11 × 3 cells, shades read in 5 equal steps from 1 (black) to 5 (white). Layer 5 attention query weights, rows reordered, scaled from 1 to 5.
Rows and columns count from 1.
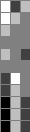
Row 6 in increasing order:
3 3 3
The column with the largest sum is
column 2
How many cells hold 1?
3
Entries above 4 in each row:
1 1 0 0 0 0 1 0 0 0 0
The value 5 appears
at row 1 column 1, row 2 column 1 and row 7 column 2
